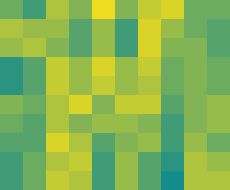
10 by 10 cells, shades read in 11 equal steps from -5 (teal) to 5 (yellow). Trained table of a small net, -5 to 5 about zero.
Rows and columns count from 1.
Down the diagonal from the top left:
-1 1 0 1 3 3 0 -3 2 2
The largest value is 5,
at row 1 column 5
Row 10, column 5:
-3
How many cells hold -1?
13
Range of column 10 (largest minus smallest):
4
